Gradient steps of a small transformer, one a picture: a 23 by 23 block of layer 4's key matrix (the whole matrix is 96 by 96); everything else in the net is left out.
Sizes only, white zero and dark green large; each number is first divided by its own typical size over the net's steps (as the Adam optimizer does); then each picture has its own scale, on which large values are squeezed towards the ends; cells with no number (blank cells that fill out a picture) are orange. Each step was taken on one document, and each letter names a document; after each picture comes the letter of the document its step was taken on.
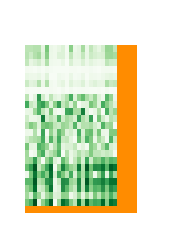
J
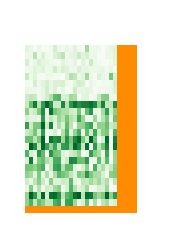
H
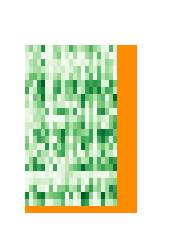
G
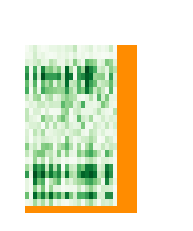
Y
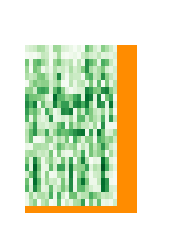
G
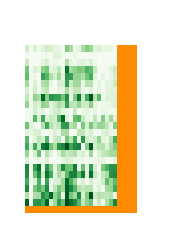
Y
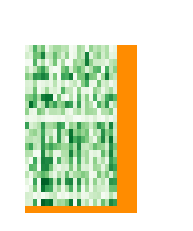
H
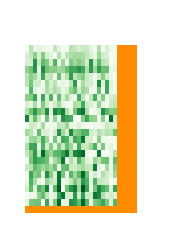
G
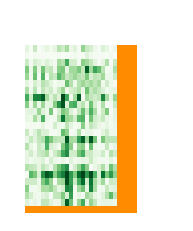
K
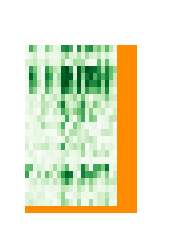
Y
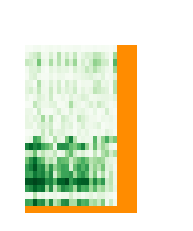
J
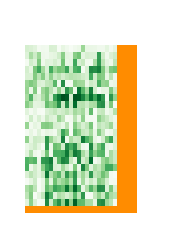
G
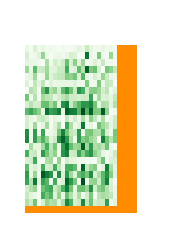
K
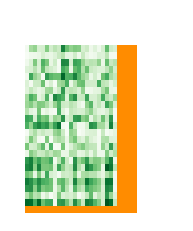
H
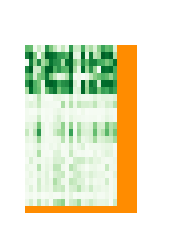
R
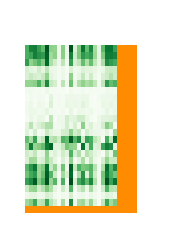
J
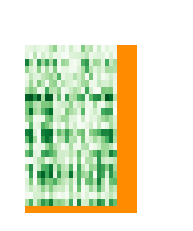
H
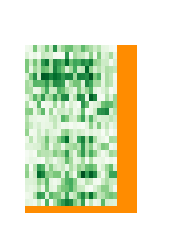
Y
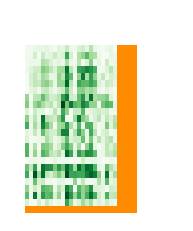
Y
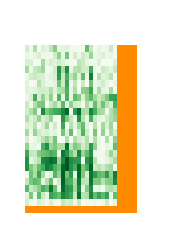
G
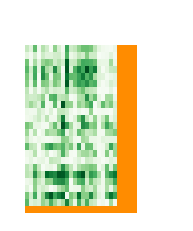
Y
